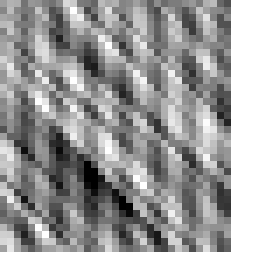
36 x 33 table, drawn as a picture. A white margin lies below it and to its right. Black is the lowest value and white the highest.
Histogram: bell-shaped. Ninth with the lowest average: bottom middle. Odd rows or columns: none. Stripes: upright, repeating 7 times.
